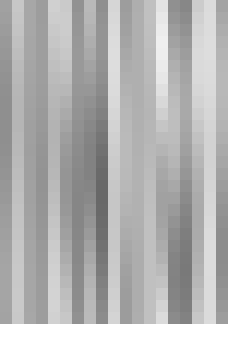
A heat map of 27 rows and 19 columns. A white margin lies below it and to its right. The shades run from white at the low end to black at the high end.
Grain: streaks running down. Average level on the scale: 30%. Ninth with the lowest average: top right.
